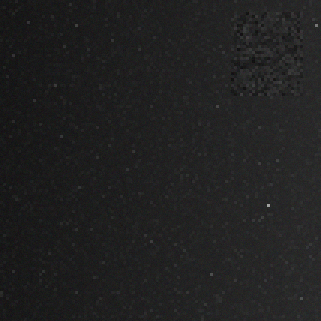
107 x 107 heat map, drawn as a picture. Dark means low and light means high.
Slope: up to the right. Odd patch: rougher, in the top right. Stripes: none. Roughest part: top right. Histogram: skewed, a long tail of high values. Odd rows or columns: none. Average level on the scale: 10%. Grain: fine.
